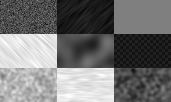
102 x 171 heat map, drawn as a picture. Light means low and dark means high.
It is made of 3 by 3 panels. Panel 1,1: high, fine-grained. Panel 1,2: very high, slanting up to the right, faint in contrast. Panel 1,3: middling, flat. Panel 2,1: very low, slanting down to the right, faint in contrast. Panel 2,2: high, smooth. Panel 2,3: very high, checkered, faint in contrast. Panel 3,1: low, blotchy. Panel 3,2: very low, streaked across, faint in contrast. Panel 3,3: high, blotchy.
